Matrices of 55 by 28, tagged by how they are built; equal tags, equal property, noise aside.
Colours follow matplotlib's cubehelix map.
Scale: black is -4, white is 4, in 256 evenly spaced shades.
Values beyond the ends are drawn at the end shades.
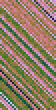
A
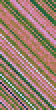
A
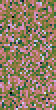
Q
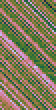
A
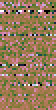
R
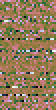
R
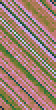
A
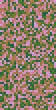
Q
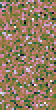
Q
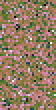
Q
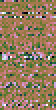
R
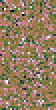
Q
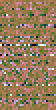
R
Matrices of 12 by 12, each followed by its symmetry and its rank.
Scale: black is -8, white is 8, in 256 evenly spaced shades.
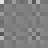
symmetric, rank two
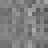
neither, rank two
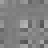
symmetric, rank two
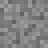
symmetric, full rank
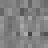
neither, rank two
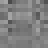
neither, rank two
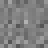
neither, rank two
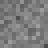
symmetric, full rank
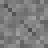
symmetric, full rank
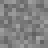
symmetric, full rank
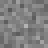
symmetric, full rank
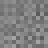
antisymmetric, rank two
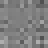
antisymmetric, rank two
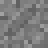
symmetric, full rank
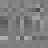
neither, rank two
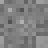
symmetric, rank two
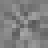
antisymmetric, rank two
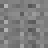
neither, rank two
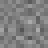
antisymmetric, rank two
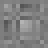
symmetric, rank two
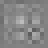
symmetric, rank two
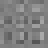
antisymmetric, rank two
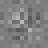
symmetric, rank two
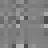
antisymmetric, rank two
